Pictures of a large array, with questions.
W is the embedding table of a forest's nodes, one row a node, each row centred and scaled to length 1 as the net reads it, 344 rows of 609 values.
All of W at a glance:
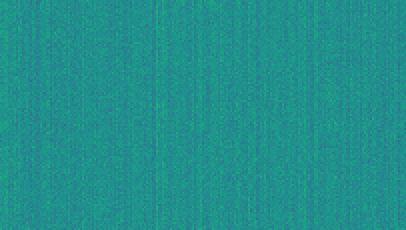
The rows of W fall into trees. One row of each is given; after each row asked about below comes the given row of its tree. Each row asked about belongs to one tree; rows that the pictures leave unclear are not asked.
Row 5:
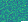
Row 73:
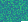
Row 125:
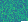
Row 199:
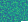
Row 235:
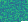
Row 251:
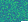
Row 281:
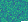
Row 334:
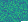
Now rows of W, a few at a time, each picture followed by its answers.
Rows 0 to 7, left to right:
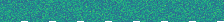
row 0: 125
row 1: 199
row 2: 251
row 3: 125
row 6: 235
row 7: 251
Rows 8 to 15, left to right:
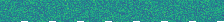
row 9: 73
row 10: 5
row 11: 5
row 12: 235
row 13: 251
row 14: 5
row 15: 251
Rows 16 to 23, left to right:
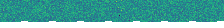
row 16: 281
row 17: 334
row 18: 334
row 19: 199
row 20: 281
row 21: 5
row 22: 73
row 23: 199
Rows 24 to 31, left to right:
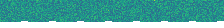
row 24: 251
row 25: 125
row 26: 235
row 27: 5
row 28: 251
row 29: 73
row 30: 199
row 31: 73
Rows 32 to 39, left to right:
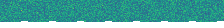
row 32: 334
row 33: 73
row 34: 334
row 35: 334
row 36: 334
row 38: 235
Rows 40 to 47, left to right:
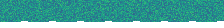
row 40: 5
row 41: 125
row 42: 281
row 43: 199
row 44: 199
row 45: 235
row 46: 251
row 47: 73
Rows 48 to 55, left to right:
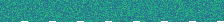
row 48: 251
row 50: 235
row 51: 251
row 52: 334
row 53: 5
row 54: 251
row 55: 199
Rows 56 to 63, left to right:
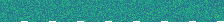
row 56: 235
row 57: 5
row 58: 251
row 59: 334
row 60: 125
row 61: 251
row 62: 251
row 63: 125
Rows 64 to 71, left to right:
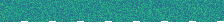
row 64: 334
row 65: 73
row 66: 199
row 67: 235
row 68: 235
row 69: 125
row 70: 73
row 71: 125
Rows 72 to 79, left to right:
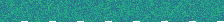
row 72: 251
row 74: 125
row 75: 281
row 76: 334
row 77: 251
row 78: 334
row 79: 251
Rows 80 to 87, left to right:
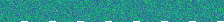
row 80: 73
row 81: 73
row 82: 73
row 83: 281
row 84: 125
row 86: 125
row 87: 281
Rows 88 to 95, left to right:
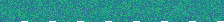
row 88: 125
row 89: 251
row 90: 251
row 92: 334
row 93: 199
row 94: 334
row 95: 5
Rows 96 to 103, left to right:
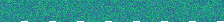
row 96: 125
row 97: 334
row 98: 5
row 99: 235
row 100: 281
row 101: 251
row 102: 199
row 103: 334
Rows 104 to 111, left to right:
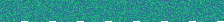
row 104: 73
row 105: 5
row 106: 235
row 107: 73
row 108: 251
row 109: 251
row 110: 199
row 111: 235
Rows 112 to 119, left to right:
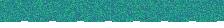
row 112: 235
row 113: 251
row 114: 334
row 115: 334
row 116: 5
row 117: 5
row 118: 5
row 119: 235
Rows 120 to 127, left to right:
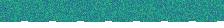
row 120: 199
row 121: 251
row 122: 235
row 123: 199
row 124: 5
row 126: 235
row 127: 5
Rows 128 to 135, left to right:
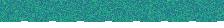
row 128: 235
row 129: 281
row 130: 235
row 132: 73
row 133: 125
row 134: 235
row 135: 281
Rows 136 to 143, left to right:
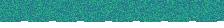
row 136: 334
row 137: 251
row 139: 251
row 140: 235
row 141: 235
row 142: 235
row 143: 125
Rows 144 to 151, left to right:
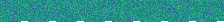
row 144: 5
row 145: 73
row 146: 251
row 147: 251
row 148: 125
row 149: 235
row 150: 281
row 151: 235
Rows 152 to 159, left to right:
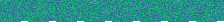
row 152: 235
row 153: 334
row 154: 199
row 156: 251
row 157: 199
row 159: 251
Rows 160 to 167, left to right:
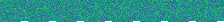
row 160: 235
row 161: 199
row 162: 251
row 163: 334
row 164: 334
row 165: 334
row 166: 125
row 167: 125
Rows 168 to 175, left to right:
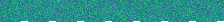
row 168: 199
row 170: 281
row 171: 251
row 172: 125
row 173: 235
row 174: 251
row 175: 73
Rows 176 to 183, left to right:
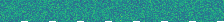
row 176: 334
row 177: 334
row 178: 125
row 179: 125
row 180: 235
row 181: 5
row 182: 251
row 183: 235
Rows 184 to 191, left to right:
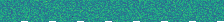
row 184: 73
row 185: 73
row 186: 235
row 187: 235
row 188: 235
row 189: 235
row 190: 251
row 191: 73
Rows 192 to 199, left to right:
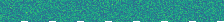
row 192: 73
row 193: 125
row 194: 235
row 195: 5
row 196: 235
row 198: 5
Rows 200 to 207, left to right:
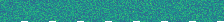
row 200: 235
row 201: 125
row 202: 334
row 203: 5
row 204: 5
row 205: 5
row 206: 334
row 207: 73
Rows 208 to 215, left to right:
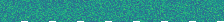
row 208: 281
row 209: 125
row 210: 125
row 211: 199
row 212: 334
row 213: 5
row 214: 334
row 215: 251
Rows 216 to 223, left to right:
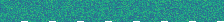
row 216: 281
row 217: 5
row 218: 334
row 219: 199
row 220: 334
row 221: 199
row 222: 73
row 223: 251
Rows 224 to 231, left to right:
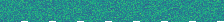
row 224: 125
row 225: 125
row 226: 5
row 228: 251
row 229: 334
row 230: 73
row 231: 199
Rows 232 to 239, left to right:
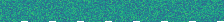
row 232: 73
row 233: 125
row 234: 199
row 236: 125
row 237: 334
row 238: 235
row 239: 334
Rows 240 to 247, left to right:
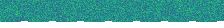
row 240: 334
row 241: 235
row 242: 199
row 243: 5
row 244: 281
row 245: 199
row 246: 251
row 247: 199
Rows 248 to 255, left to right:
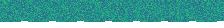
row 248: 235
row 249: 281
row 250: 281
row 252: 73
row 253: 5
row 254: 125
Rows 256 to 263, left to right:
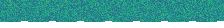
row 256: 5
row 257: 334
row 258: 125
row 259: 251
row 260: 251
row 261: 281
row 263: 199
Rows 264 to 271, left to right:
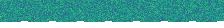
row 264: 235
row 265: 73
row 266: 235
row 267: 235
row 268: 235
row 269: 334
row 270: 5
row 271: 281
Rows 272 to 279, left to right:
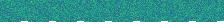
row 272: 251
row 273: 73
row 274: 125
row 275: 5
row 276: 251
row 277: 5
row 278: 251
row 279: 281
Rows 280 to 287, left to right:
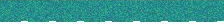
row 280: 125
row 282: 73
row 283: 251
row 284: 5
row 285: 235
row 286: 5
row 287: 251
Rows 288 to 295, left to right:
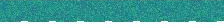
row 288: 334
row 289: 251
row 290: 5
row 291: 73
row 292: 251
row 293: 235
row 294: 235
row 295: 5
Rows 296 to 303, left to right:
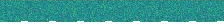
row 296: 5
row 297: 73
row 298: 199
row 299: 73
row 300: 251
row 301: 334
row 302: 5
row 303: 251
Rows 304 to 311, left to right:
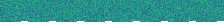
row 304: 199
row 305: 235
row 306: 5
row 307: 5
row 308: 73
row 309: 251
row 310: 281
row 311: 251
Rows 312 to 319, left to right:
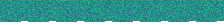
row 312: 5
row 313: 73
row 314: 73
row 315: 235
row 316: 5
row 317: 73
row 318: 334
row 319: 5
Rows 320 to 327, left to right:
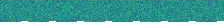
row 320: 125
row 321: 125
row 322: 334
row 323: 5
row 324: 334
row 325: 125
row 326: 235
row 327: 281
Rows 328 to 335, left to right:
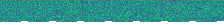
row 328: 5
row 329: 5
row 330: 5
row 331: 235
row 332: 334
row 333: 235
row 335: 334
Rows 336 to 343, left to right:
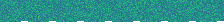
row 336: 251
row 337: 5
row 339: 281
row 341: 235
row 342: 251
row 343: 235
